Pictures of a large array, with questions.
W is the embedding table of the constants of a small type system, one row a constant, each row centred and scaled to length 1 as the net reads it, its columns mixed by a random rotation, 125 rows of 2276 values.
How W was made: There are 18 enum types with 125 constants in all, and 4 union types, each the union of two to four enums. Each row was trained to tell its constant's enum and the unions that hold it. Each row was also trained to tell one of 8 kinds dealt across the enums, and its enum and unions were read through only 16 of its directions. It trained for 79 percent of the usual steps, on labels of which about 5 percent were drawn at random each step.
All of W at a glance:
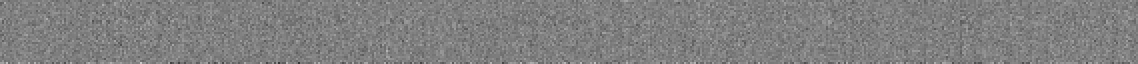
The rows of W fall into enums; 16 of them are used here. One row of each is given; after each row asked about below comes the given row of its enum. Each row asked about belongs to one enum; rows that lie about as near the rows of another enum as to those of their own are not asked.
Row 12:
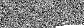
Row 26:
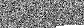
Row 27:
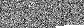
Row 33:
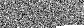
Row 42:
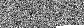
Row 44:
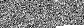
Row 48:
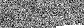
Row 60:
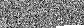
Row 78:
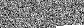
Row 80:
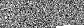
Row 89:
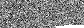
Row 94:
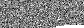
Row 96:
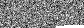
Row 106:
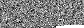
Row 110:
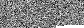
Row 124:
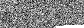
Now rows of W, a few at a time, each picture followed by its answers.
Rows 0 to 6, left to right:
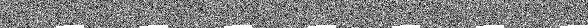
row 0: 124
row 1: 106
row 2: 106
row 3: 48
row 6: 60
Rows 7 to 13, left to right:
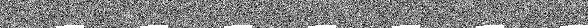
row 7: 27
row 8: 44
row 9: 80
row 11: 124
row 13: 26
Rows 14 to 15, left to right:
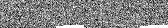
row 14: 78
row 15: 48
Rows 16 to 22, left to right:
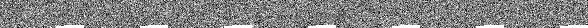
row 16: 60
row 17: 33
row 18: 110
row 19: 124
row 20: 94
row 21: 26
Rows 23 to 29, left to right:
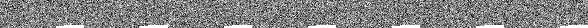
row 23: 42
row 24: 12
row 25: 78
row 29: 48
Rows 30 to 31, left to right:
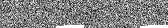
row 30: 80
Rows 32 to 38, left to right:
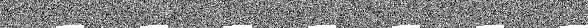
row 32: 80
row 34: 12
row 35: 110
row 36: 33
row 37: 78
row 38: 33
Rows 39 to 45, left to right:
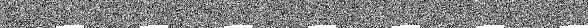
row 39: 110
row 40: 44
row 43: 44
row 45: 12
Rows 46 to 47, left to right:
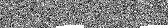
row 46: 26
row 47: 44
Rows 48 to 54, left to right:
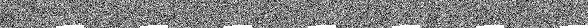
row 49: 48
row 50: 12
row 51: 89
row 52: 89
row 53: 60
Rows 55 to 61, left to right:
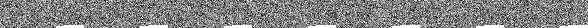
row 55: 96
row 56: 12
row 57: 48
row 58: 60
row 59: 106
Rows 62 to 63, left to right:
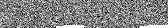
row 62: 78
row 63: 44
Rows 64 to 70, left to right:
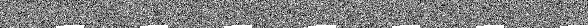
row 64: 33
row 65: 42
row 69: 60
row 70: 110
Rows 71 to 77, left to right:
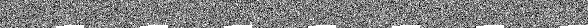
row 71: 89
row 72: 26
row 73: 33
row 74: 80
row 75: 60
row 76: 80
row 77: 106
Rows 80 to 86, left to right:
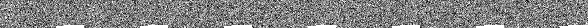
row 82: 78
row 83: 89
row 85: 26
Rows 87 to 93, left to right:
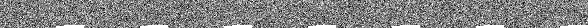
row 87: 94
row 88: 80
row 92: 106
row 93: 48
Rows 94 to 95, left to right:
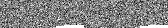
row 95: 27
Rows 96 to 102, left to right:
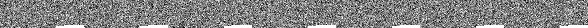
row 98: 78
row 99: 48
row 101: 106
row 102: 33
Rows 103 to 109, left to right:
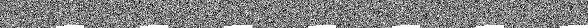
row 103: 27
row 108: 94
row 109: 96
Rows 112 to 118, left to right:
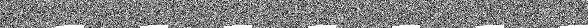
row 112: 89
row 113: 78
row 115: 42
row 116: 80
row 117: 89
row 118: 106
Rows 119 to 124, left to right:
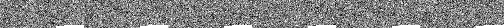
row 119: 110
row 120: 94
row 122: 60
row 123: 33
